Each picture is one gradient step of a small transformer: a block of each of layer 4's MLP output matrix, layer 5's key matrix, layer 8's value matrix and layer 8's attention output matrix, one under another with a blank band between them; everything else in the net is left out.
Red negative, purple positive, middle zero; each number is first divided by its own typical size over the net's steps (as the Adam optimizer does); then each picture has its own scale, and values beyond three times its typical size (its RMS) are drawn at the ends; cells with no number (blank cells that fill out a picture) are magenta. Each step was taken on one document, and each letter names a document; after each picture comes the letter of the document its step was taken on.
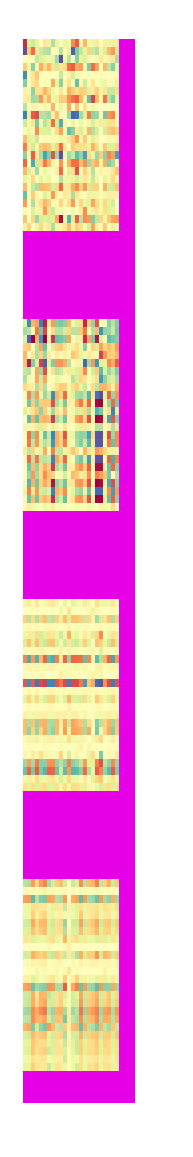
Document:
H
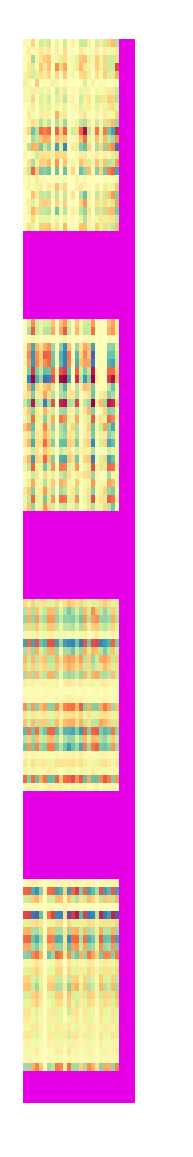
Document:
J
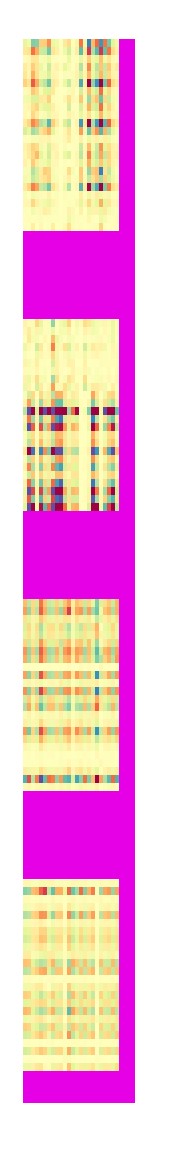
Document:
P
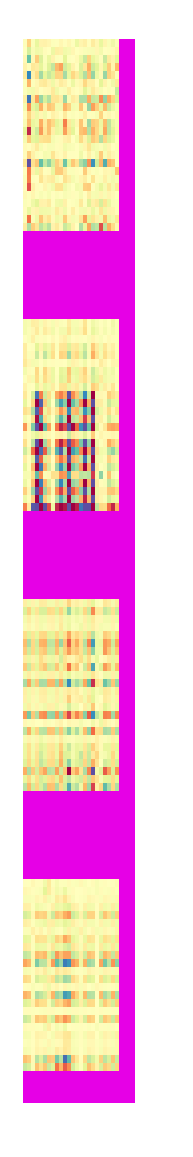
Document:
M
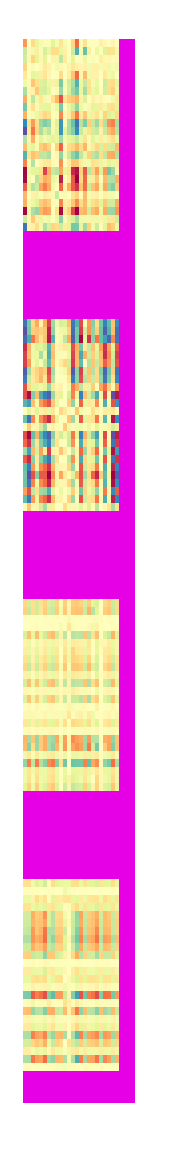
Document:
H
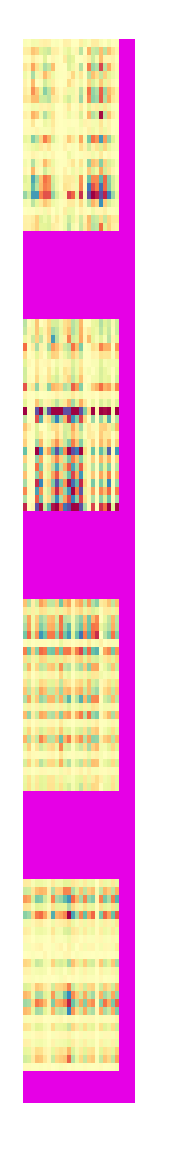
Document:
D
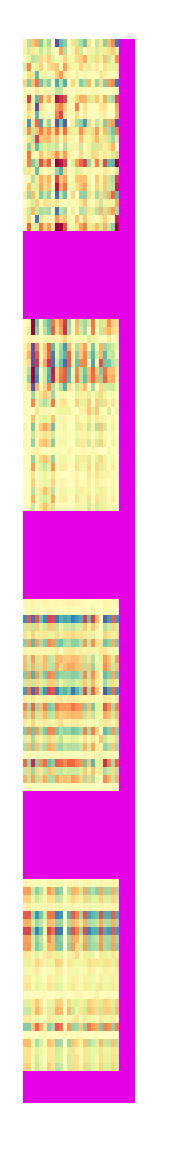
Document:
J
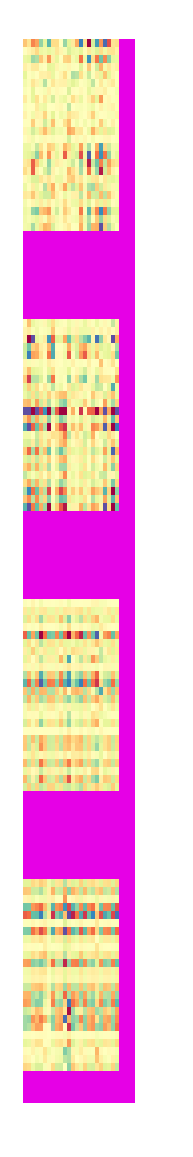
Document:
P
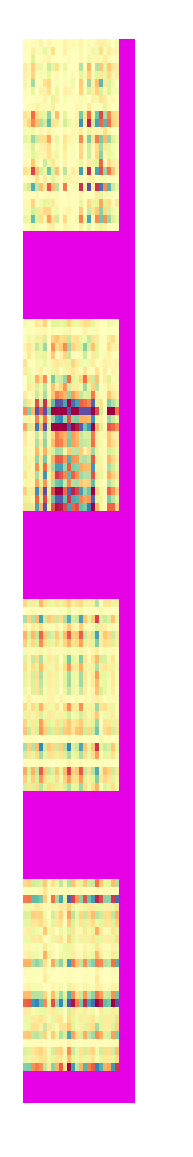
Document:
P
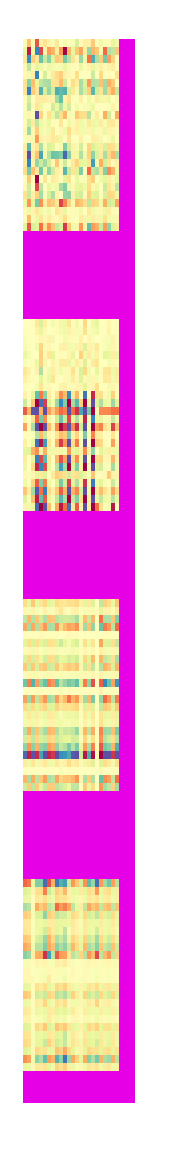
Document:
M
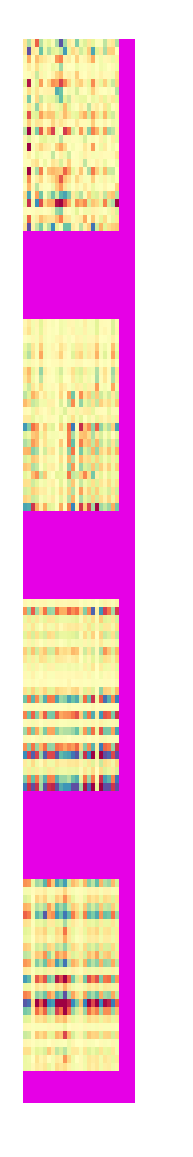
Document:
M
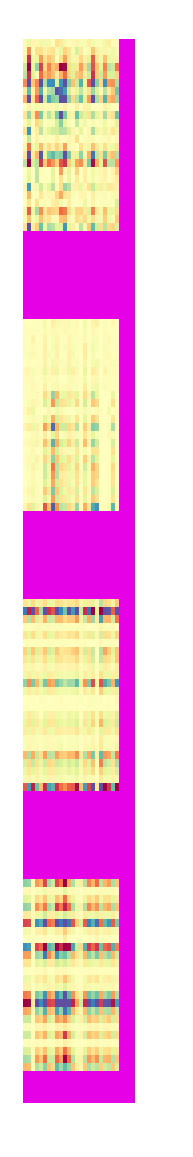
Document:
M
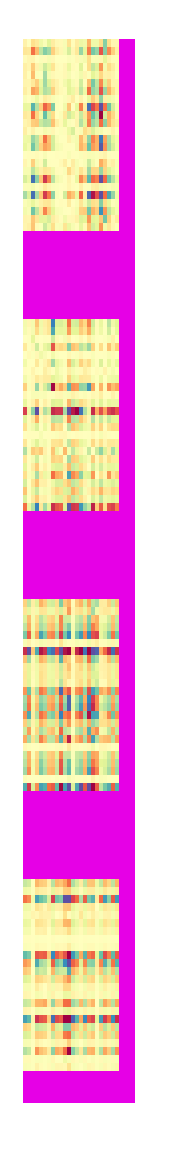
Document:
D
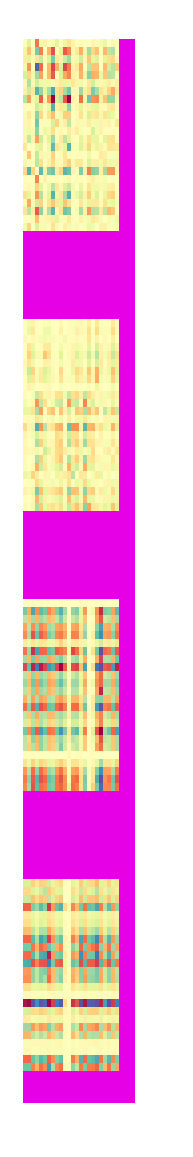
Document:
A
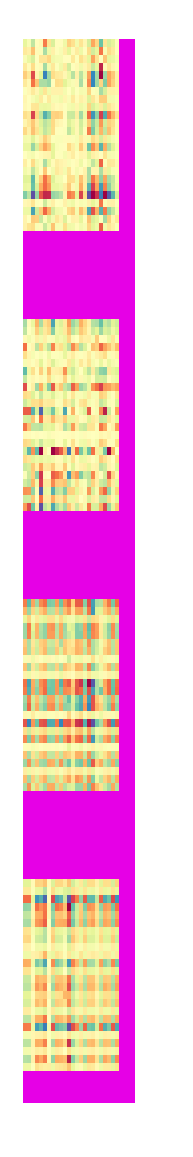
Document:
D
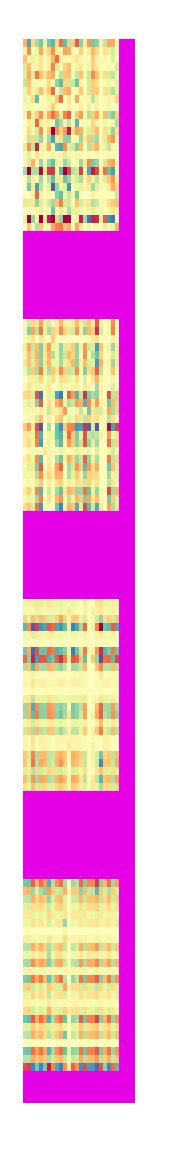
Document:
A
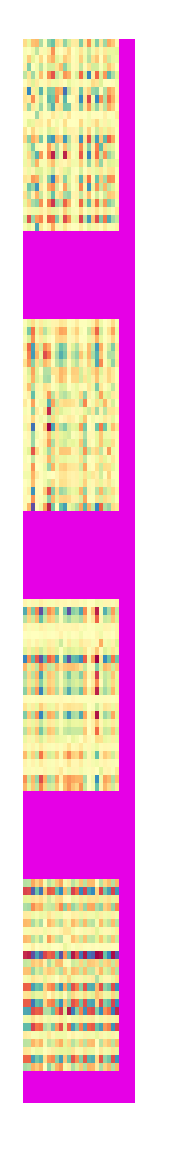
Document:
A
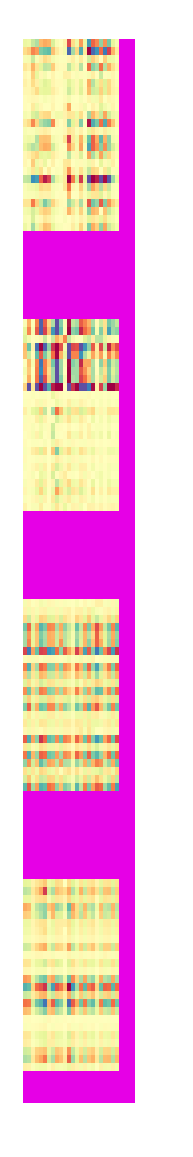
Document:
D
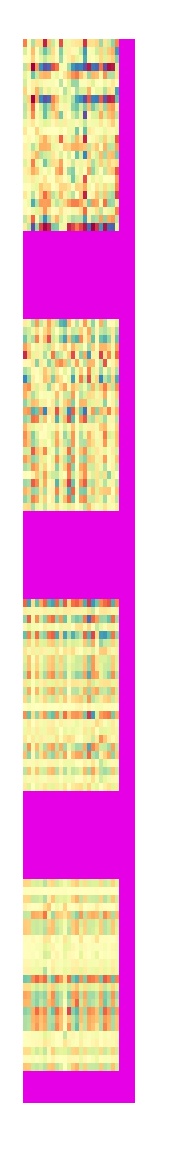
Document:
H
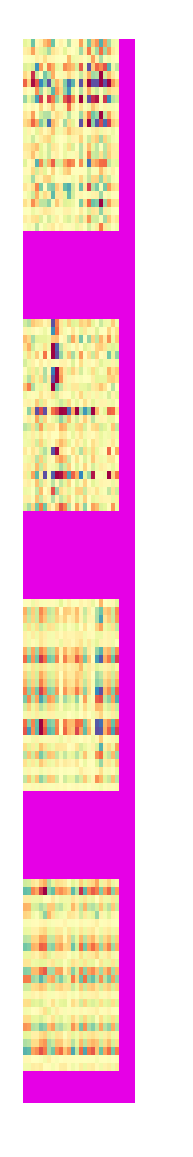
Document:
P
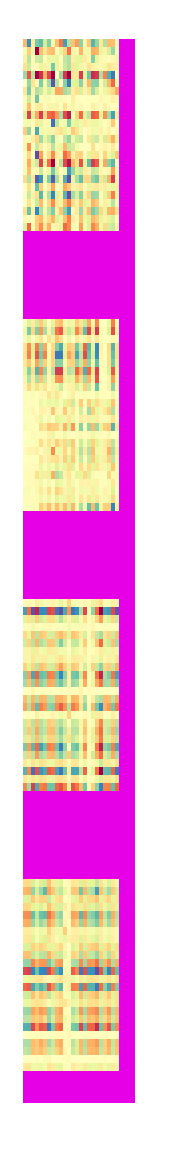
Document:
A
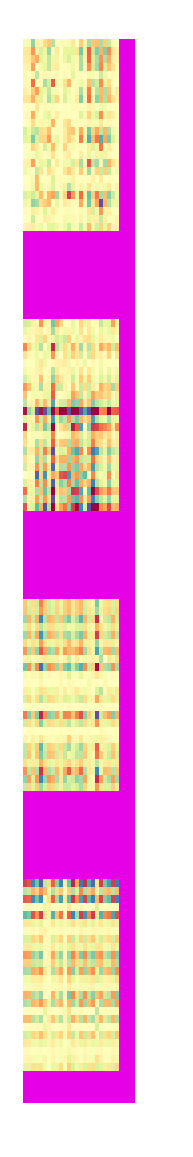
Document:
P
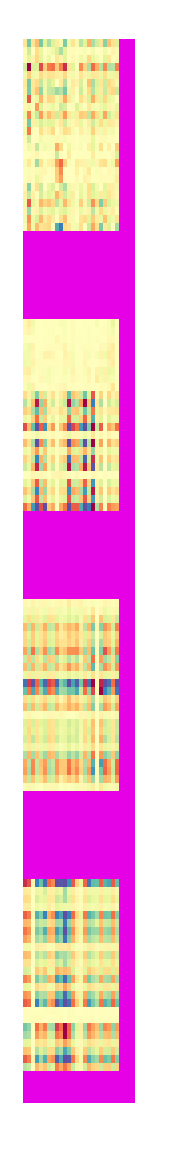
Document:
M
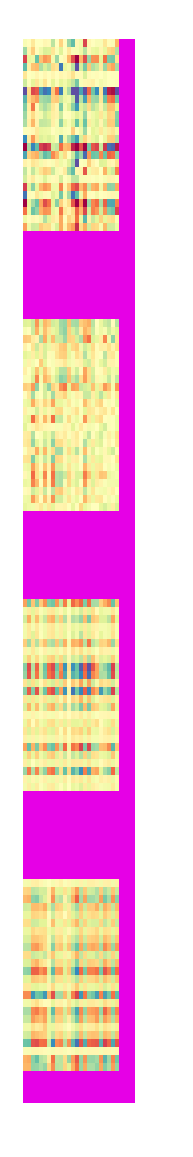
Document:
H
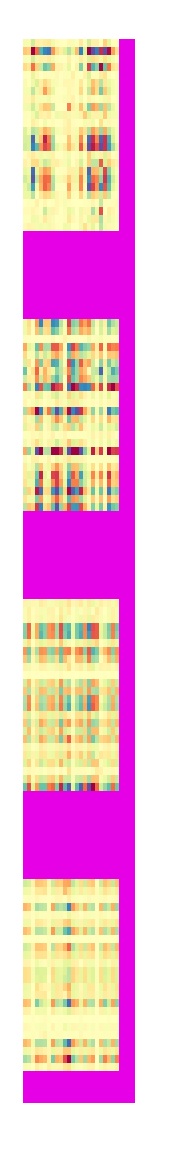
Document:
D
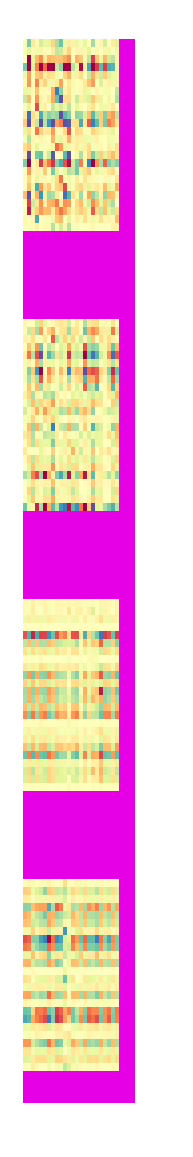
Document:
M
